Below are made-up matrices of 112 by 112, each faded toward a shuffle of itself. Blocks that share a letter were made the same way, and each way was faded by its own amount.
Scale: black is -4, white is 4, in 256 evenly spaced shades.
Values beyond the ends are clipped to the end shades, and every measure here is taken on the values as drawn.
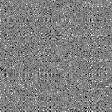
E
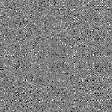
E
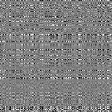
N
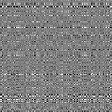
N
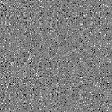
E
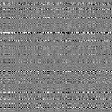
N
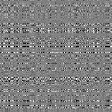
N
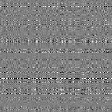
N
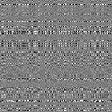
N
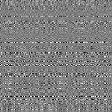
N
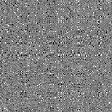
E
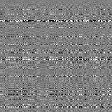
N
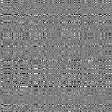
N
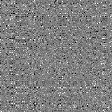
E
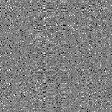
E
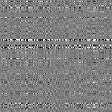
N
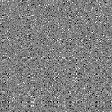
E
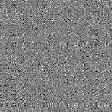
E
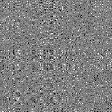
E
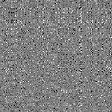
E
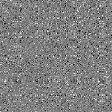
E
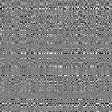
N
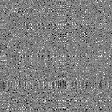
E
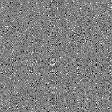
E
